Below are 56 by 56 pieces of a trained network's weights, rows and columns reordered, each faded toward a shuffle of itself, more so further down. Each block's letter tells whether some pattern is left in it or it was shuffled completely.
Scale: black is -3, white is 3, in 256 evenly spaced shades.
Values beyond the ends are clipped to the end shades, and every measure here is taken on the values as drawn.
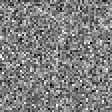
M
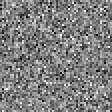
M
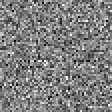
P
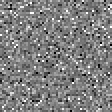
M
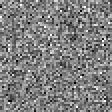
P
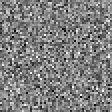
M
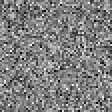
M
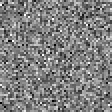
M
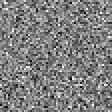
P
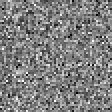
P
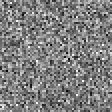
P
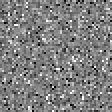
M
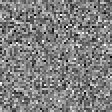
P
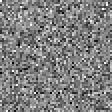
P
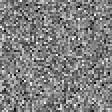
P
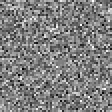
M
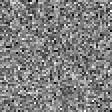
P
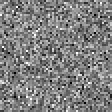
M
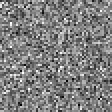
P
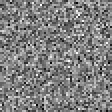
M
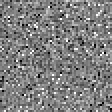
M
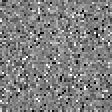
P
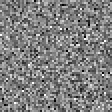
M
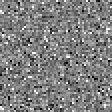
P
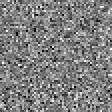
M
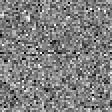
P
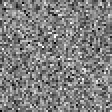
M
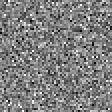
M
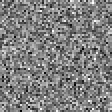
M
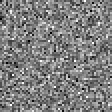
M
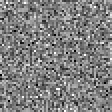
M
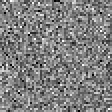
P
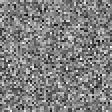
M
